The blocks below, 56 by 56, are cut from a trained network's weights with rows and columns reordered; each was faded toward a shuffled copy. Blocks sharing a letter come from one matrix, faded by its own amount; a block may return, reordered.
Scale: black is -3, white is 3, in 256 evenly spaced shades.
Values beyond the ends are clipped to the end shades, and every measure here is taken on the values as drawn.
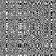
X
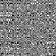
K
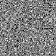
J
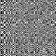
X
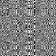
X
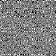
X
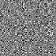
K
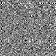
J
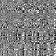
K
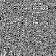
J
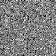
J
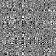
X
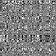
K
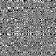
K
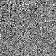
J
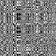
X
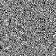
J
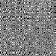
K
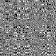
K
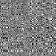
K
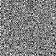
J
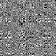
X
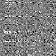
X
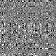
K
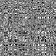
K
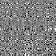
K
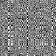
X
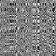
X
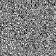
J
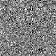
J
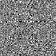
J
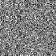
J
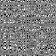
K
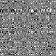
K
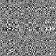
K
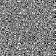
J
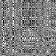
X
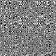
X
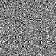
J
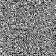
J
